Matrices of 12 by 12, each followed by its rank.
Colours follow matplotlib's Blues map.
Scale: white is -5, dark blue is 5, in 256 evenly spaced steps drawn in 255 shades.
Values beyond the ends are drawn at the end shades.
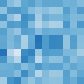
two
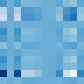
one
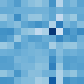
two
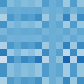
one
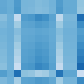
one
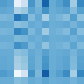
one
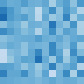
two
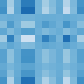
one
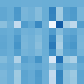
one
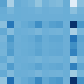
one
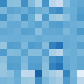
two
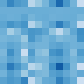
two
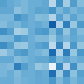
two
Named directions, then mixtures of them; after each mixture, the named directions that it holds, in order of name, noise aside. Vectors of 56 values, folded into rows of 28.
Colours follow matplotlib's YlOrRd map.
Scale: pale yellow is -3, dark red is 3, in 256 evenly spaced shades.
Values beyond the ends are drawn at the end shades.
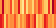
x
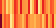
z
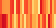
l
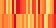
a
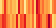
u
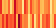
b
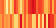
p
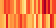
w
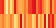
p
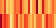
u, z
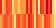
a, l, x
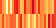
a, b, p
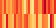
w, z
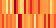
b, p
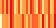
z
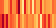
b, l, x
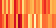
b, w, z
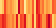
u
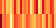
z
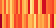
w, z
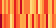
b, p, z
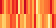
u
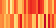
p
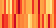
a, b, u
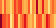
u, z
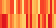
l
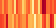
l, w, z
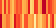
w, z
